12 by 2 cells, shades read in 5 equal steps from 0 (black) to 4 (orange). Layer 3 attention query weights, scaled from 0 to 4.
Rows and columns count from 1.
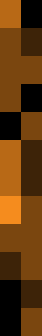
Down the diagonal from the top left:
3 1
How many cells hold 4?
1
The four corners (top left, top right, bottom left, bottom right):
3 0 0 2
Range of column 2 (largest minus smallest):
2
